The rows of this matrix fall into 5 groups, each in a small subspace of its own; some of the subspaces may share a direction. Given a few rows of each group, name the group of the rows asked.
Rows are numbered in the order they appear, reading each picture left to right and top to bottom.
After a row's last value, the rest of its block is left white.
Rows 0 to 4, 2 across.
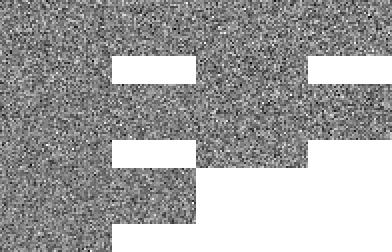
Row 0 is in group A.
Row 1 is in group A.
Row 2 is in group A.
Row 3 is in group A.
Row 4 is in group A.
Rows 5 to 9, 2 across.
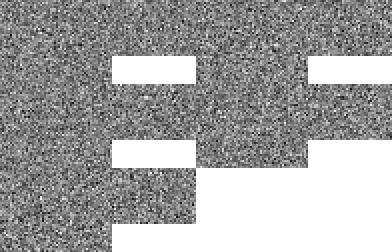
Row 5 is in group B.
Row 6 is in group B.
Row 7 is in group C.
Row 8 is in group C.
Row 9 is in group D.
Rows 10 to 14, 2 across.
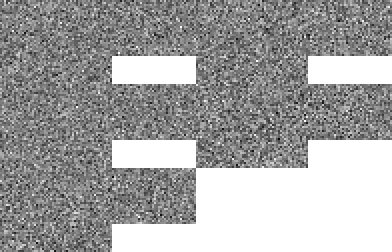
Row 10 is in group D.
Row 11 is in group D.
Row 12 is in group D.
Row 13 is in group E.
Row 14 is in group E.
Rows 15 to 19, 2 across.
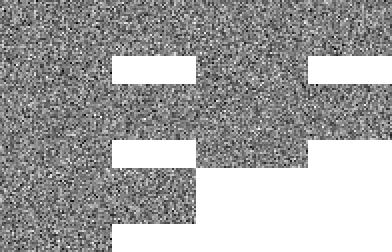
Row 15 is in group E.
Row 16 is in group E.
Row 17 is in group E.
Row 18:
C
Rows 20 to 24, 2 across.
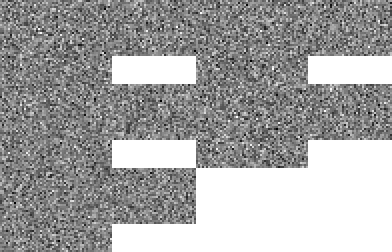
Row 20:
B
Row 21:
B
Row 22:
E
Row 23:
B
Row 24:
C
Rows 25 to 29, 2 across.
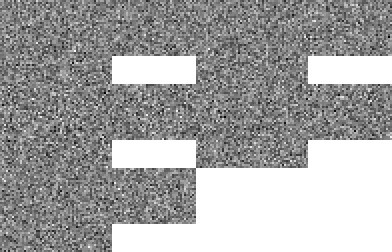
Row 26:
D
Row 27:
B
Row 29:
D
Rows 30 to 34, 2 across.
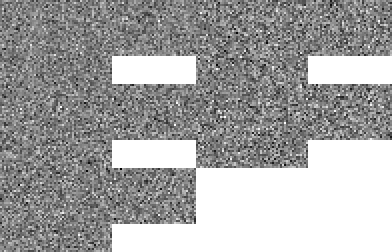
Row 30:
E
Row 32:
D
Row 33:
C
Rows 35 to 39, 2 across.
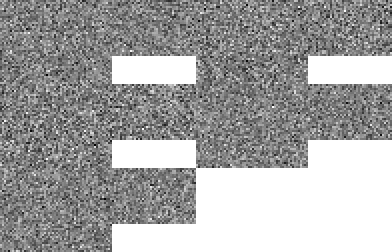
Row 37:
A
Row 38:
D
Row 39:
D
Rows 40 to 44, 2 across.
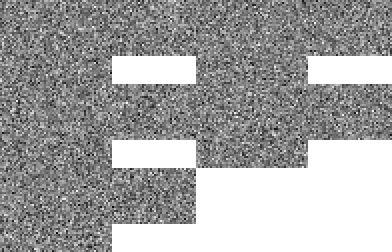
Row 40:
A
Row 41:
C
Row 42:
E
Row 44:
D
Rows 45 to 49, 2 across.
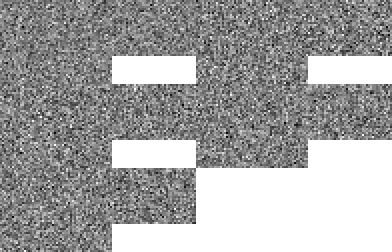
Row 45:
C
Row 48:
E
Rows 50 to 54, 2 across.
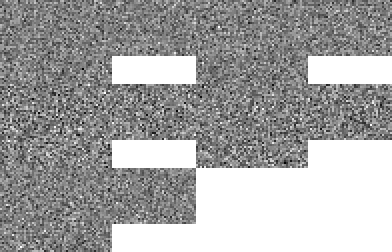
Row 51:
A
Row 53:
D
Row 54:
E
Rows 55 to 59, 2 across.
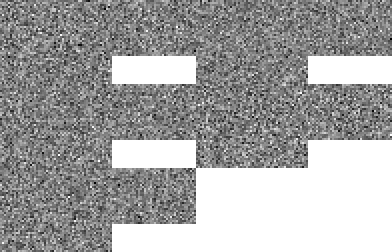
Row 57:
E
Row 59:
E
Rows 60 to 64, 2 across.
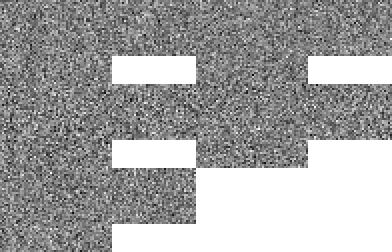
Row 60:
E
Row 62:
B
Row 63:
C
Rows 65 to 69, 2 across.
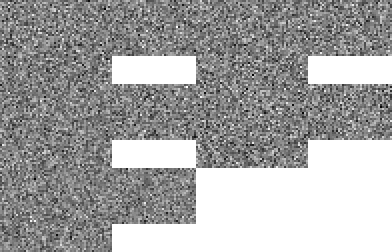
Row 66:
D
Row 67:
A
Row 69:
E
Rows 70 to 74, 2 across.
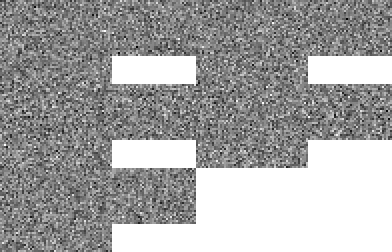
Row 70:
D
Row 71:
D
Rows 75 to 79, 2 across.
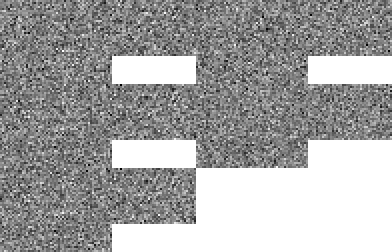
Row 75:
A
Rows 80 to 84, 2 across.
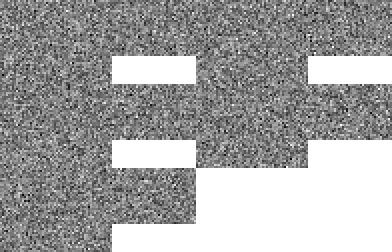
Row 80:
E
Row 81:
D
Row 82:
A
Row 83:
A
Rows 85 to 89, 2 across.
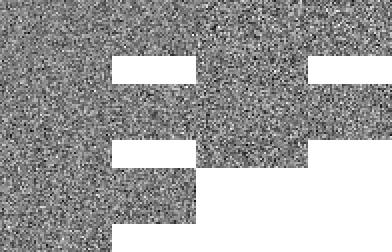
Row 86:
A
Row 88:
B
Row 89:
E
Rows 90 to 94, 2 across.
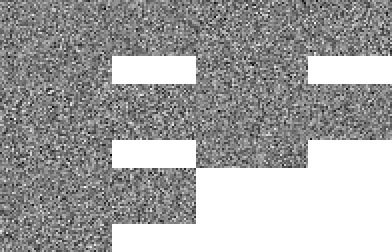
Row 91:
C
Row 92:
C
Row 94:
D
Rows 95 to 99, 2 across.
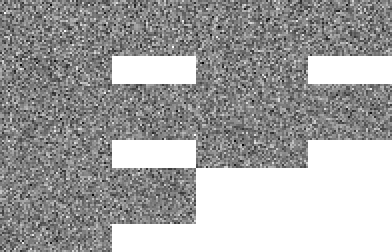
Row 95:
B
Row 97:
B
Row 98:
A
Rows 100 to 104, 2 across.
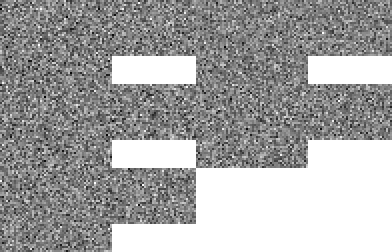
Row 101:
A
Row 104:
E
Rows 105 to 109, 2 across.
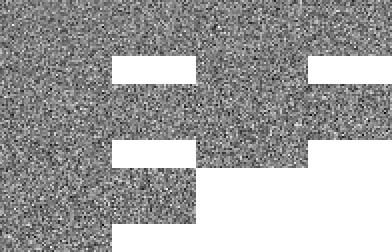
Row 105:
D
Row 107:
B
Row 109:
D
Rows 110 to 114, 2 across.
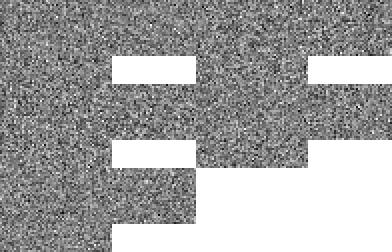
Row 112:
A
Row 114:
C
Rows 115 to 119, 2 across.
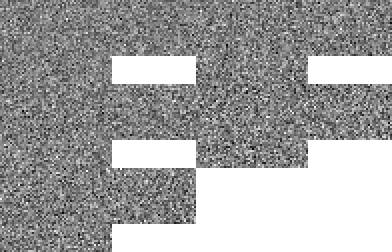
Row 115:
A
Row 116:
E
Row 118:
C
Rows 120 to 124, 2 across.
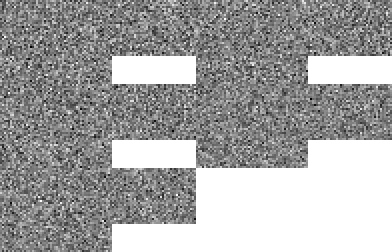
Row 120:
A
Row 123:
D
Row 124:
B
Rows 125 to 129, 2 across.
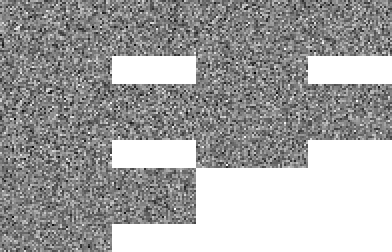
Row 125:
A
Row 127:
C
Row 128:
E
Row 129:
D
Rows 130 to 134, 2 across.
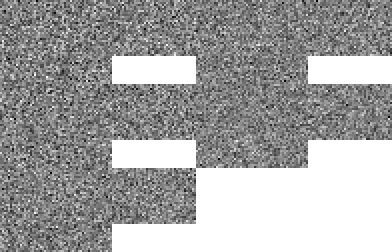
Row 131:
C
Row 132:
C
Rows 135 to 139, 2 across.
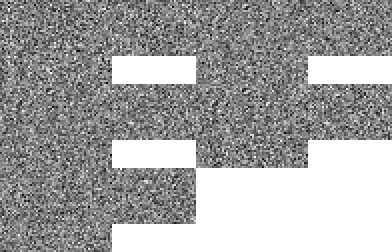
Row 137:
C
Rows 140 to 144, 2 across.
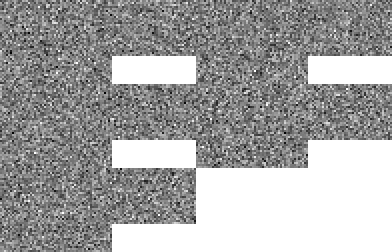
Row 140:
A
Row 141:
E
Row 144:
C
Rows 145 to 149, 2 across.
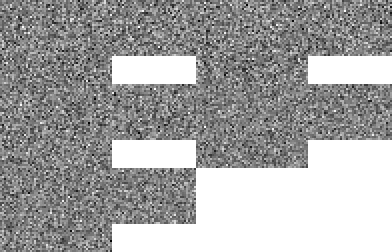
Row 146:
B
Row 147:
E
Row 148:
A
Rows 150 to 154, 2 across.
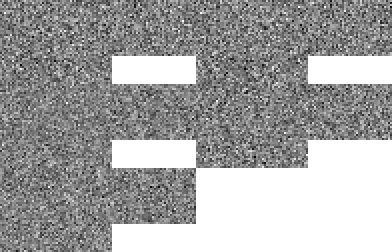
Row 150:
B
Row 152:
A
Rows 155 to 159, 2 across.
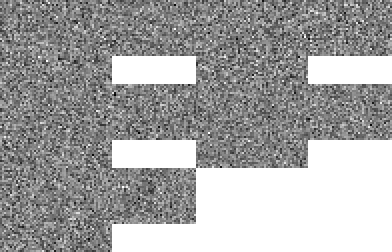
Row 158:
D
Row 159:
E
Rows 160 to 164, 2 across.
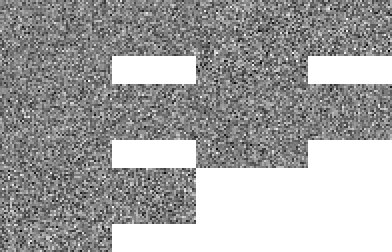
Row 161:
D
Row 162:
E
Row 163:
B
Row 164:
B
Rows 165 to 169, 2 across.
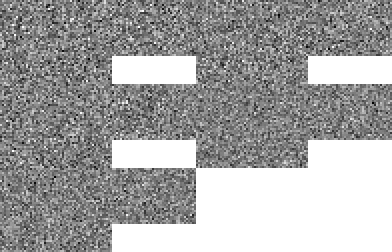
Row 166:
A
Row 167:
E
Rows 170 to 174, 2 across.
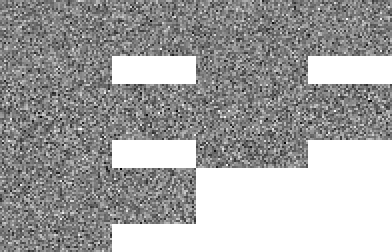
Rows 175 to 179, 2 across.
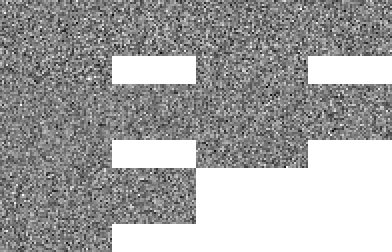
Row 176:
B
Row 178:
A
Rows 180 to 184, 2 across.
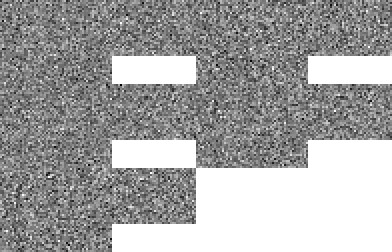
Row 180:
E
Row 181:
B
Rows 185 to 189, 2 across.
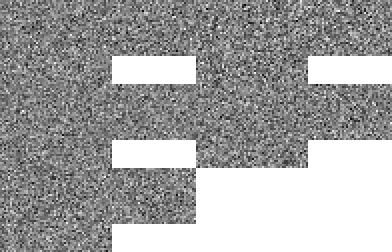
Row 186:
C
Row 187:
E
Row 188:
D
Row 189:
B
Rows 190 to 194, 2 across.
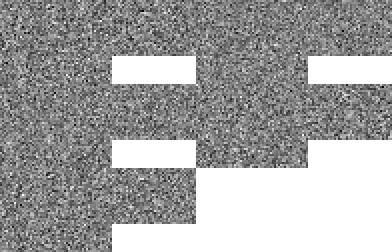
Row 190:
C
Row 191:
B
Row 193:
A
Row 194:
C
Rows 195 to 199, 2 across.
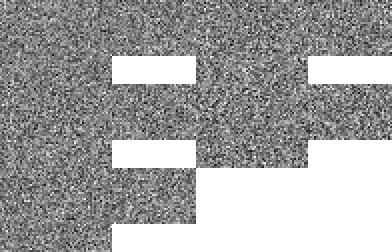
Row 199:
E
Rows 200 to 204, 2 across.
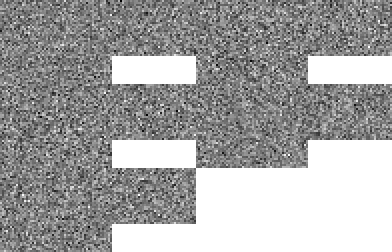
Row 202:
B
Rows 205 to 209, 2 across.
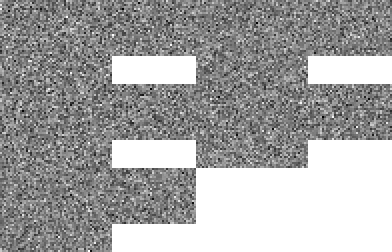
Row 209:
A
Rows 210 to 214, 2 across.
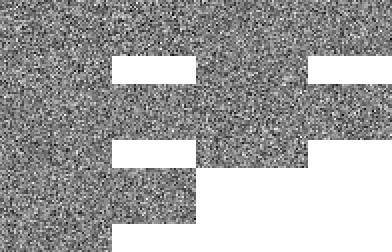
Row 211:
D
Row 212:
B
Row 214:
B
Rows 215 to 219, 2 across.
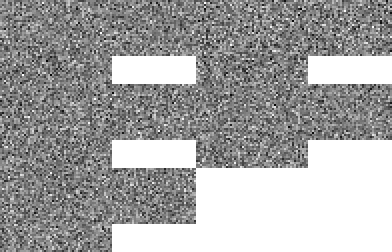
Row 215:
A
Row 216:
B
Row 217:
E
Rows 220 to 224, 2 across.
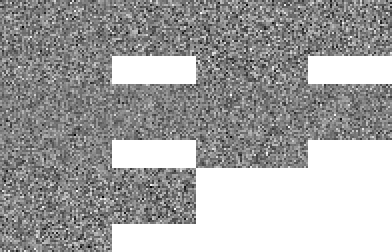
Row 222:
E
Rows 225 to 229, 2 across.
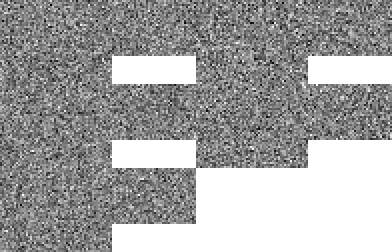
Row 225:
B
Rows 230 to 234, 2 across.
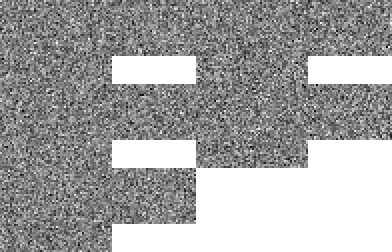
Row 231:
E
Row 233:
C
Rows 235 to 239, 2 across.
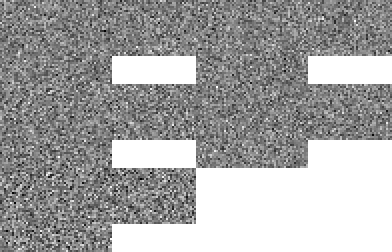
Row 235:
D
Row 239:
C
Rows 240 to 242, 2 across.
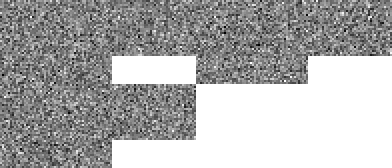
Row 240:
E
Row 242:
B
